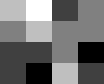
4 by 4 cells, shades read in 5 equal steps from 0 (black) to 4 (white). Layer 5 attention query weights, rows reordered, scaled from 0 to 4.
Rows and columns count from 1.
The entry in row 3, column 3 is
2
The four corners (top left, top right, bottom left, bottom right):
3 2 1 1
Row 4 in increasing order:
0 1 1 3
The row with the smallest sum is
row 3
